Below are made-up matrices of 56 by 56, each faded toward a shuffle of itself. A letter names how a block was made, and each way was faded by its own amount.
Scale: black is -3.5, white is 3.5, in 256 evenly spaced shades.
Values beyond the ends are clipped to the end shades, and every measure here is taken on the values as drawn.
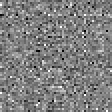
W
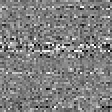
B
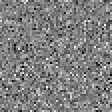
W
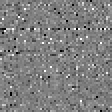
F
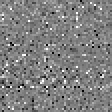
F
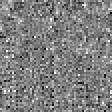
W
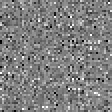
W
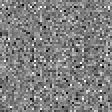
W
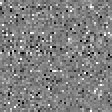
F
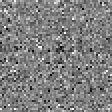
W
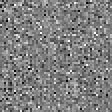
W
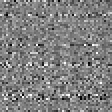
B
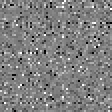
F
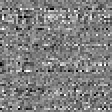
B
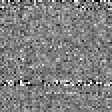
B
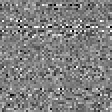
B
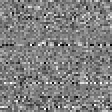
B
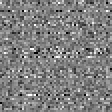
B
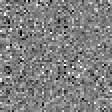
W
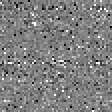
F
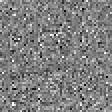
W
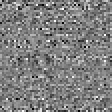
B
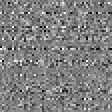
B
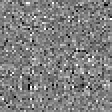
W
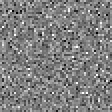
W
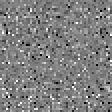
F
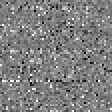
F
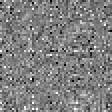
W
